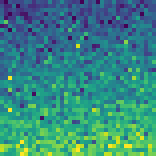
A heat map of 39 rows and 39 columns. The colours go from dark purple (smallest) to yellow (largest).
Slope: up to the bottom. Ninth with the lowest average: top left. Grain: fine. Average level on the scale: 50%.
